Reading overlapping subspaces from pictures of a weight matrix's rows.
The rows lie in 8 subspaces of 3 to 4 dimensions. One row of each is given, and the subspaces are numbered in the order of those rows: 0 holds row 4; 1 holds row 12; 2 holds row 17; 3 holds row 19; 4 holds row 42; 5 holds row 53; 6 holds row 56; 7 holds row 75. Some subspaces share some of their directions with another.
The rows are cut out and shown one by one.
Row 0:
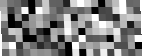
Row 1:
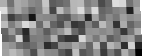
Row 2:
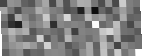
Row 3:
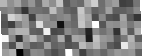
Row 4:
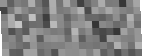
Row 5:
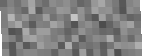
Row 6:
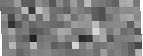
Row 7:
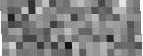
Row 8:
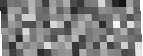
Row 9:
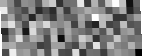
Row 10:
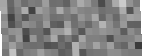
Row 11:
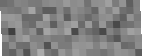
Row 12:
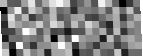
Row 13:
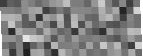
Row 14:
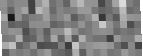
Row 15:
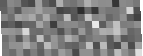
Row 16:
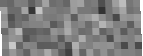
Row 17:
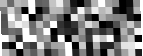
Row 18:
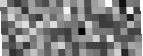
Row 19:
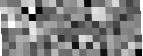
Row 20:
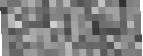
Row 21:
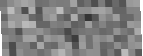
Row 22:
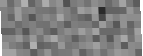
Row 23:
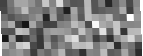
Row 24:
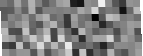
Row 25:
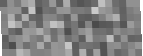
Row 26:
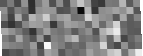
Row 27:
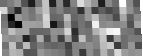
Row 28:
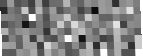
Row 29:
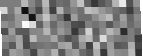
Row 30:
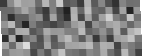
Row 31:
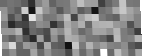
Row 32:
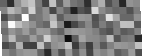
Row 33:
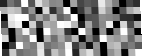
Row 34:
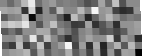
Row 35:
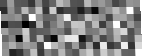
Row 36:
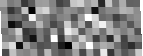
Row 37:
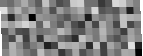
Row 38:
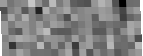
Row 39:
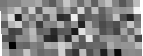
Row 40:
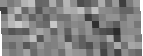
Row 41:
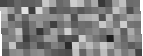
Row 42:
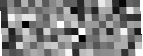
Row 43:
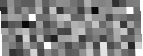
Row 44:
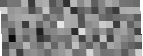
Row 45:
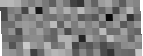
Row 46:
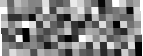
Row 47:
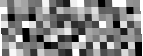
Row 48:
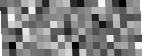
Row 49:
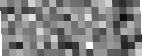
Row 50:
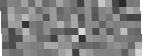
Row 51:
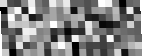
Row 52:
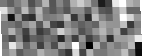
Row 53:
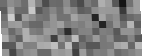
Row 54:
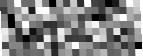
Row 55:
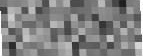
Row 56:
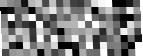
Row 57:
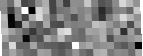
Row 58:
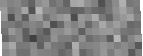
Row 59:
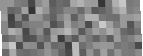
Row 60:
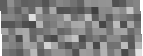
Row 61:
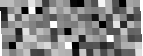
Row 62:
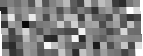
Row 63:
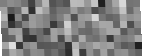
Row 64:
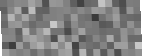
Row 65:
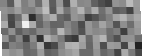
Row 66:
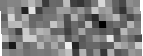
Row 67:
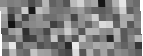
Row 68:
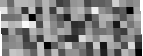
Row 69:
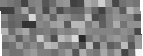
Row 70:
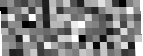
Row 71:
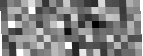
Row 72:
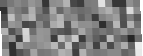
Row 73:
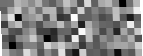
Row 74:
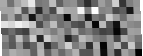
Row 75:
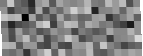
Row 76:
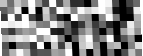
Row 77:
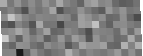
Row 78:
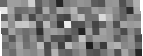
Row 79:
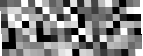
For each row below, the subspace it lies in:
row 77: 2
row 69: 3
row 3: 2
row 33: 4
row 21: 3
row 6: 3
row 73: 4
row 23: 1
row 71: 2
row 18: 1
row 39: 4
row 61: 7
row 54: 3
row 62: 4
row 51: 1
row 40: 0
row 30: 1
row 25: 2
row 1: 4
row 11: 7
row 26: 0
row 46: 4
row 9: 3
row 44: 4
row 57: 3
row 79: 4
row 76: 6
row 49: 6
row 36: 6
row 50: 4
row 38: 6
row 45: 7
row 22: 5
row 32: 7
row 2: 0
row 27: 0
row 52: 6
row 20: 0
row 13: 7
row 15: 0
